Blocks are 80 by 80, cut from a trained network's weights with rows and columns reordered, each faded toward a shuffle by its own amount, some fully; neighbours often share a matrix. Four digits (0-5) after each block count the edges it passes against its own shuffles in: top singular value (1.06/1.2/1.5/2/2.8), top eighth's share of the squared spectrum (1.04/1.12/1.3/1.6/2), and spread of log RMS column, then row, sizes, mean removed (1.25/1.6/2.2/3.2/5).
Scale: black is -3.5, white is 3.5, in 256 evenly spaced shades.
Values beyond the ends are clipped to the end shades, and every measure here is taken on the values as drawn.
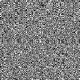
4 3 2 1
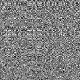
4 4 1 3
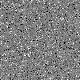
0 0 0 0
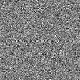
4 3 0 2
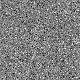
1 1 0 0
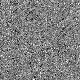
2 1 0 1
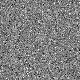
1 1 0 0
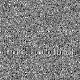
3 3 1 2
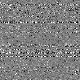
4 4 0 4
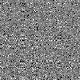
4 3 1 3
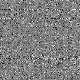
4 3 0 3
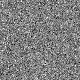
0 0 0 0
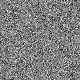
2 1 0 0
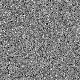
0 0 0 0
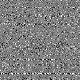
4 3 0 3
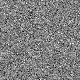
2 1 0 0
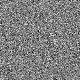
1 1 0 0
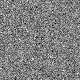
1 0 0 0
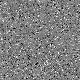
1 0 0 0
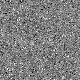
1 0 0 0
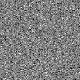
3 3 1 1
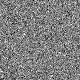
0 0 0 0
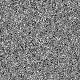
0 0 0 0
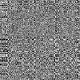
4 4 3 3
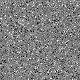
2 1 0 1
